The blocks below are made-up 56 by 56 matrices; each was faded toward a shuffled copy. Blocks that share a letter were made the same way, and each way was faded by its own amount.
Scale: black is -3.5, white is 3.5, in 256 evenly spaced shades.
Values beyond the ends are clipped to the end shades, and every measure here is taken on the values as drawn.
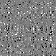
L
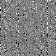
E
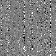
E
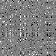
L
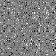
L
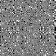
L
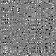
L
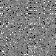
L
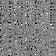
L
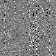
E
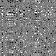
L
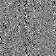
E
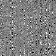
E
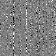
E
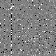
L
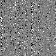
E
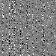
E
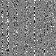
E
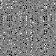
L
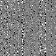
E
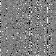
E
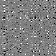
L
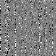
E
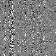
E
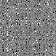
L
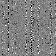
E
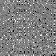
L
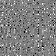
L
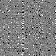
L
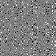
L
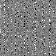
E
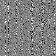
E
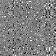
L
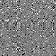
L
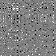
L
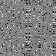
L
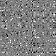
L
